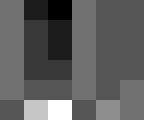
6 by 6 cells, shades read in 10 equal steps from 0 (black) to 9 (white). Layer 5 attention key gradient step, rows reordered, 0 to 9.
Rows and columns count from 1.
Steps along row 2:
down down up down same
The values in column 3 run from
0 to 9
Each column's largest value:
4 7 9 4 5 4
